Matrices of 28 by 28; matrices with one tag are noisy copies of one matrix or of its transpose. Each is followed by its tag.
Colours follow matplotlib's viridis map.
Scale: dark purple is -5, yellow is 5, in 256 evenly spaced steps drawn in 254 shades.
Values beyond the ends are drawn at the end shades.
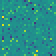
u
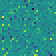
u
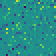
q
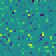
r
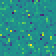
r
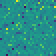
q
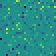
q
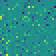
q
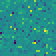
r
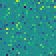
q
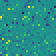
q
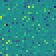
q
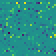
u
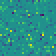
r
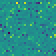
u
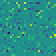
u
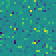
r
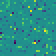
r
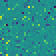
q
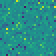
q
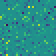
q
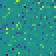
q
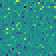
q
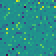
q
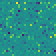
u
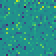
q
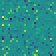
u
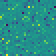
q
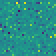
u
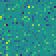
q
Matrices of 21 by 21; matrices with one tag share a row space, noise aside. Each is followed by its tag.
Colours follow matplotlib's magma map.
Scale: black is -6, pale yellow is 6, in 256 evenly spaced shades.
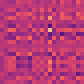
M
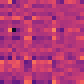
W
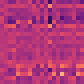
M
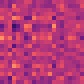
W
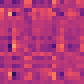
W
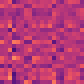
W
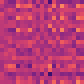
M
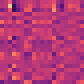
W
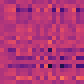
M
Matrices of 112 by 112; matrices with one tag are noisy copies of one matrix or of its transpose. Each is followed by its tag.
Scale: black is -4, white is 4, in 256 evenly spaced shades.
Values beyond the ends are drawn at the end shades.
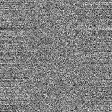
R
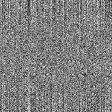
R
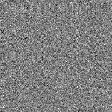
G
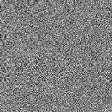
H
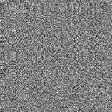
G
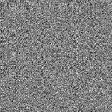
G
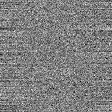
R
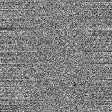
R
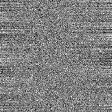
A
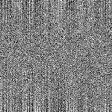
A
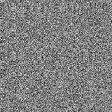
G
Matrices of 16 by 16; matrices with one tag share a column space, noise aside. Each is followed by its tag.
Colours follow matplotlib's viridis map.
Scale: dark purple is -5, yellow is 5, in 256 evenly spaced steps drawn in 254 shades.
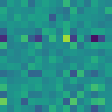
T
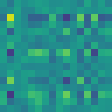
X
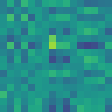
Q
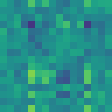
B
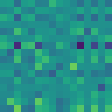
Q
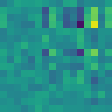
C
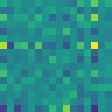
Q
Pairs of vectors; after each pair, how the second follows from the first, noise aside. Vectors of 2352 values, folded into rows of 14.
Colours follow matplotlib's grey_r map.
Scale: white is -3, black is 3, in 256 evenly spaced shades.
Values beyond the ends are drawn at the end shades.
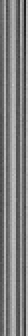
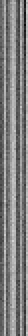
copied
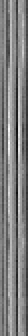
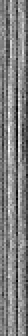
copied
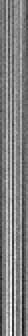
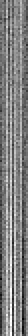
copied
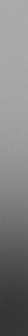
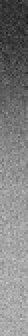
reversed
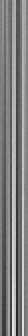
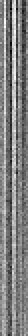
reversed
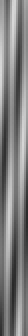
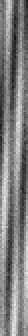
reversed
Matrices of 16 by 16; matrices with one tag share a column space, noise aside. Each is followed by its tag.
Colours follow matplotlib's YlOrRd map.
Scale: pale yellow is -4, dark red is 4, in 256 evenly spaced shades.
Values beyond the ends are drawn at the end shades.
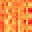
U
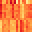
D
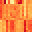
D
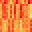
D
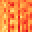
U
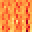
U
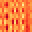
U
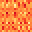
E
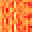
U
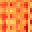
U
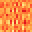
U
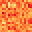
E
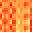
U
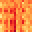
U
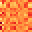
E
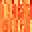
D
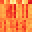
D
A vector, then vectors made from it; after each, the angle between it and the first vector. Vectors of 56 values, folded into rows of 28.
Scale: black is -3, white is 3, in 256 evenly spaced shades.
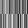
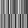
orthogonal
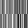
nearly parallel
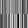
partly aligned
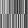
partly aligned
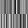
orthogonal
